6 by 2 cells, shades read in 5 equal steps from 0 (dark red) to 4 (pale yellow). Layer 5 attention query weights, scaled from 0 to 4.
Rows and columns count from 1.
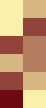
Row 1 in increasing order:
3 4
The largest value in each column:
4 4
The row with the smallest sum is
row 3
